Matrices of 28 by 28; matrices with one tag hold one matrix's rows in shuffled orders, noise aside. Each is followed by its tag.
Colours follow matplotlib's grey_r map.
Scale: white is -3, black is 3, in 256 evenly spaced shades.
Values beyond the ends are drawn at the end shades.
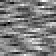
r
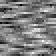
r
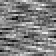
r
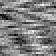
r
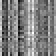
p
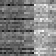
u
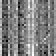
p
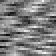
r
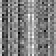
p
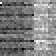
u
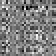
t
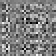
t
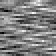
r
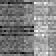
u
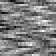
r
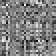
t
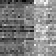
u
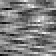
r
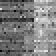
u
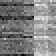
u
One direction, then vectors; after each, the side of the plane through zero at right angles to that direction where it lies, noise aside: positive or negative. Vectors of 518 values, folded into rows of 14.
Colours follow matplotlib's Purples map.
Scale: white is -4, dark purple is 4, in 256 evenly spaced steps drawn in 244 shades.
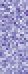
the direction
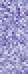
positive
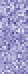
positive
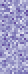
positive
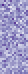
positive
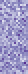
negative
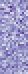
negative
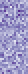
positive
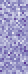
negative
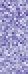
positive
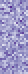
negative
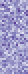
positive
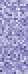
negative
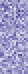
positive
